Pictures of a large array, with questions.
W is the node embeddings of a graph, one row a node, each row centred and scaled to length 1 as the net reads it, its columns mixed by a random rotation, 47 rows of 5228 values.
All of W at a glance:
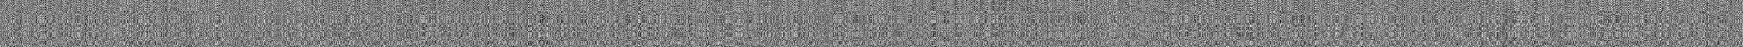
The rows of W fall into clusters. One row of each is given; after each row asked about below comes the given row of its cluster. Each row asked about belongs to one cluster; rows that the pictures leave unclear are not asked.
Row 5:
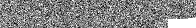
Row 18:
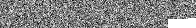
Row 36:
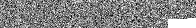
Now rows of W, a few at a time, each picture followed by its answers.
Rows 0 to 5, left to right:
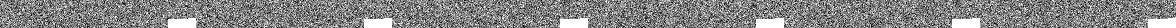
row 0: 18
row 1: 36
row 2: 18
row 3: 36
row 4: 18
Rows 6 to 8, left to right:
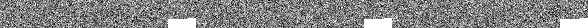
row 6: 36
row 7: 18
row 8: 36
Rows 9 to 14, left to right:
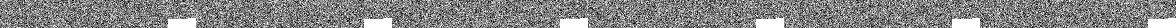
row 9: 18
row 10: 36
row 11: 5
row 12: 5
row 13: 18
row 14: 36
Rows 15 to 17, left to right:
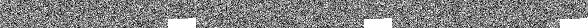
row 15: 5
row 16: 18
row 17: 5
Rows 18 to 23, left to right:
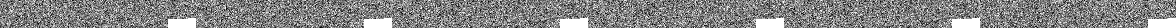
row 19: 5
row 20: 5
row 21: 5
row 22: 5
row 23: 36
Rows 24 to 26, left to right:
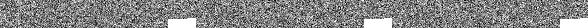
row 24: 36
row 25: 18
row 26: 18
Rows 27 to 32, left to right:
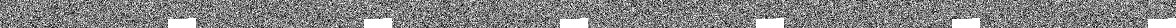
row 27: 36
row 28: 36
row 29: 36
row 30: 5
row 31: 18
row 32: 36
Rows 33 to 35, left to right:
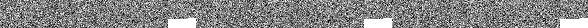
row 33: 36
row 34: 36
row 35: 36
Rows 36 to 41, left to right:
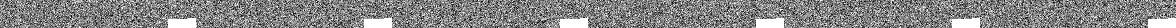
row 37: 5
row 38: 5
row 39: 36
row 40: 5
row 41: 18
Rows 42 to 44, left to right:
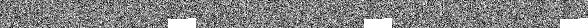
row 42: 18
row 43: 18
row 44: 18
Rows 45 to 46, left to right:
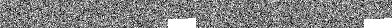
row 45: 5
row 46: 36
